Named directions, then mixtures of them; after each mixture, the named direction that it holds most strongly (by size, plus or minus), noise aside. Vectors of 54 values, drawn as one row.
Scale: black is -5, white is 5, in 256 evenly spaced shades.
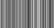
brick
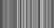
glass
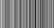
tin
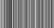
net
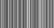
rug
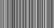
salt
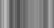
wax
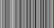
tin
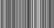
brick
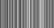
rug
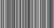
brick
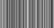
salt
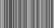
net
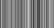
brick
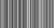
rug
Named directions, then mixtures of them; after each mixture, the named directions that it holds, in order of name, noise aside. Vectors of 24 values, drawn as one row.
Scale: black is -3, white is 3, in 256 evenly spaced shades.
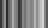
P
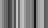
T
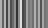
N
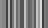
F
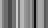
T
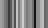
T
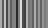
N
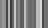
F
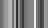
T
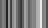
F, P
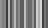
F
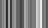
F, P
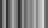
P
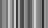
F, T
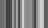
P, T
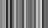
F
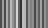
N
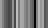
T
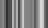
P, T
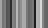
F, T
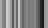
P, T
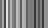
N, P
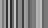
F, N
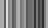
N, P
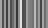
N
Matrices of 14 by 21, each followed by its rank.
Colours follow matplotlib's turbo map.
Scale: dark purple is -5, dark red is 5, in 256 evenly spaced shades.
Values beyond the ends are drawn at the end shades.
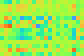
three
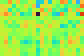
three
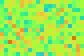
full rank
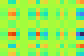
one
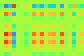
one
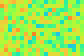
full rank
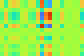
one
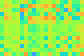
three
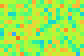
full rank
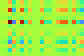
one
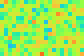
full rank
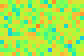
full rank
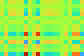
one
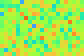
full rank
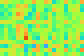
three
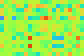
three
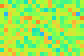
full rank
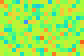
full rank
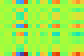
one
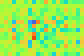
three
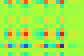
one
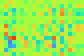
three
